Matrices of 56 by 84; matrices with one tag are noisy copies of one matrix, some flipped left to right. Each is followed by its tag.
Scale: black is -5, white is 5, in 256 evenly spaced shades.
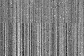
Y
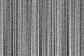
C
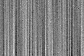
C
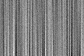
C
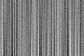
C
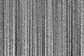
C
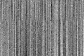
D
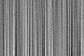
C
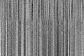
D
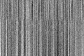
D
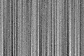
C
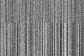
Y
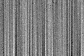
C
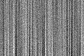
C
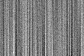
C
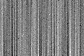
C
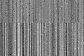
Y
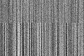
Y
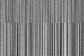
Y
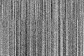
D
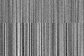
Y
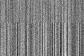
Y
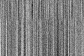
D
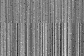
Y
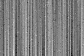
C
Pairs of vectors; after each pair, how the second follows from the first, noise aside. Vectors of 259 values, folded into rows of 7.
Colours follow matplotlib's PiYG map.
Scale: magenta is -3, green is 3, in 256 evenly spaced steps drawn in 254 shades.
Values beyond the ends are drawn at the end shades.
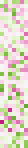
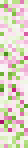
copied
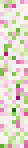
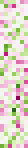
copied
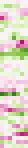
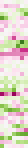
negated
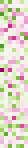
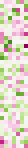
shuffled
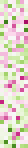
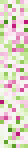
copied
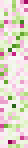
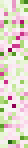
negated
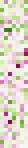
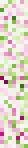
shuffled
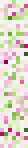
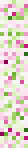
copied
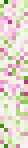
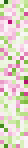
copied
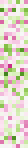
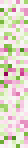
sign-scrambled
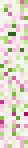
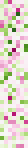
shuffled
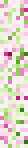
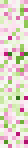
sign-scrambled
